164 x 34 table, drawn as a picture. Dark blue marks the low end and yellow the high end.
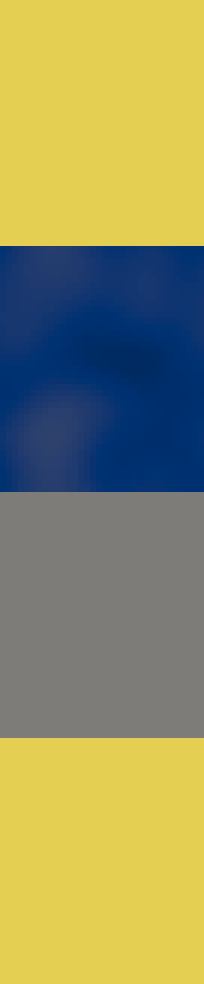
The table splits into 4 rows of 1 panel. Panel 1,1: very high, flat. Panel 2,1: very low, smooth, faint in contrast. Panel 3,1: middling, flat. Panel 4,1: very high, flat.
